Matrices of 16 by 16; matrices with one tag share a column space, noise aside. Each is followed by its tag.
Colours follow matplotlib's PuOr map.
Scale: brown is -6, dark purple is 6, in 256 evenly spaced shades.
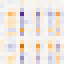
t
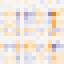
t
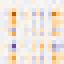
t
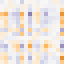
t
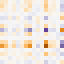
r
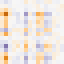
t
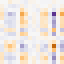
t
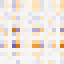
r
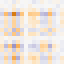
t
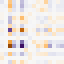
r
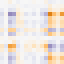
t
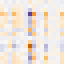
t
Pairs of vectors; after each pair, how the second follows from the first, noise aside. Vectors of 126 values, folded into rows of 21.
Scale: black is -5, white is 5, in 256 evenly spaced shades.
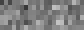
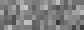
reversed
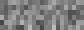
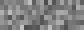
shuffled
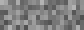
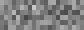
shuffled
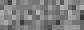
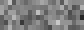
sign-scrambled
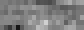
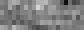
reversed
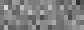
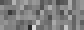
shuffled
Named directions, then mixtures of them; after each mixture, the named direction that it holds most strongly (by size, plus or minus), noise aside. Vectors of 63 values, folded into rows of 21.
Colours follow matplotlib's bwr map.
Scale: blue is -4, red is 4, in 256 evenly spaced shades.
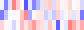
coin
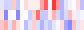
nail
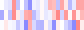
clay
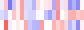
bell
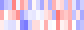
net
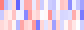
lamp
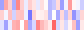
clay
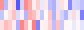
lamp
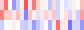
coin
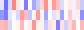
coin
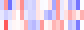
bell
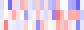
bell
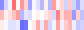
net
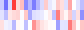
coin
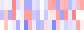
clay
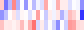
coin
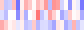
nail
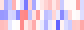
coin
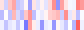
clay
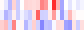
nail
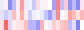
bell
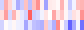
coin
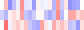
bell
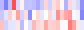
net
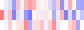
clay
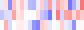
bell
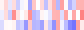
clay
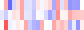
bell
